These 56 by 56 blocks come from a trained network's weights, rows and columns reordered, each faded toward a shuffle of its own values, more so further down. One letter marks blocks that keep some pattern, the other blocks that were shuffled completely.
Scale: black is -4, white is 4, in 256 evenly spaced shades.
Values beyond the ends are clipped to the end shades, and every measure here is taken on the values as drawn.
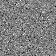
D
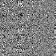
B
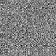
B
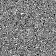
D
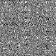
B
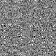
B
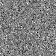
D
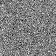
D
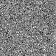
D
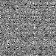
B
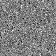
D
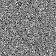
D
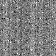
B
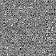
B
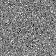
D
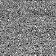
B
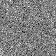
D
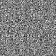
B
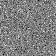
D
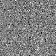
B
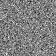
D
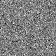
D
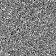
D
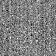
B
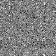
B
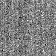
B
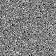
D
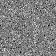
D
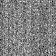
B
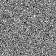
D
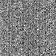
B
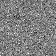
D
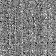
B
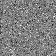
D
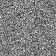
D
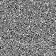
D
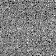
B
